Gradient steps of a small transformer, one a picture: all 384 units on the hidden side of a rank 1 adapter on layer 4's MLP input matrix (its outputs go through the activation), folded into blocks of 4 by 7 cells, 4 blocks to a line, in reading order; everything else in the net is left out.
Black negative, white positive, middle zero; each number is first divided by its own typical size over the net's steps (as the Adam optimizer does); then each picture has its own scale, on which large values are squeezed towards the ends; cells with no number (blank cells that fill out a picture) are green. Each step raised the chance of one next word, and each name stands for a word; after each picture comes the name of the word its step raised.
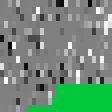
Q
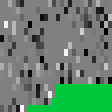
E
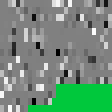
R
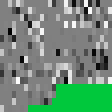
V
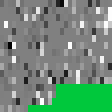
Q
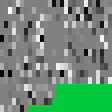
V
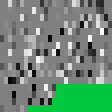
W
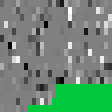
Q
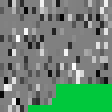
W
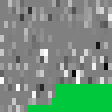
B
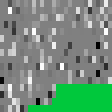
E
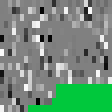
V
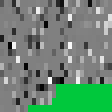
Q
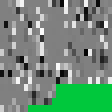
V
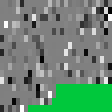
E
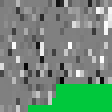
Q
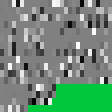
R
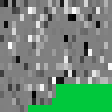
V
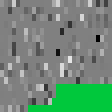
R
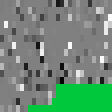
Q
